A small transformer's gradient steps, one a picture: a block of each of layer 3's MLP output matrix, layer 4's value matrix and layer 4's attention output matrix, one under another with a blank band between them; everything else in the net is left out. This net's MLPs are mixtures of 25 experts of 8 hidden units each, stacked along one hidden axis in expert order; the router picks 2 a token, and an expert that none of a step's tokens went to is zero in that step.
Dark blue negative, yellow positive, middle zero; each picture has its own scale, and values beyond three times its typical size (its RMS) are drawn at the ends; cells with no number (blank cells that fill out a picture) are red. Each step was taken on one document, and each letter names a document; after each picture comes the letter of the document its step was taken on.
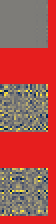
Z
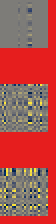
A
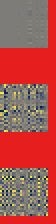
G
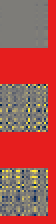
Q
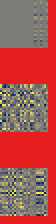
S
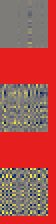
G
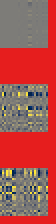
A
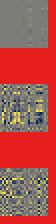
G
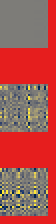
Q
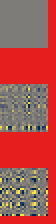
Q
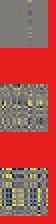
A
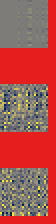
G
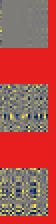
G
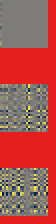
Q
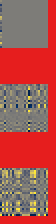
Q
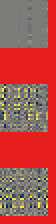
G
